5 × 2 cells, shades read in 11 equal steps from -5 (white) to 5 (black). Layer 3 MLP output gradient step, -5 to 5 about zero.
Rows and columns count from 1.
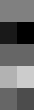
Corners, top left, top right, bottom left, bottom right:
0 0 1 2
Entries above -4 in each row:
2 2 2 2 2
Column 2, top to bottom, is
0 5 1 -3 2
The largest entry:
5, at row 2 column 2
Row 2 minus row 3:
3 4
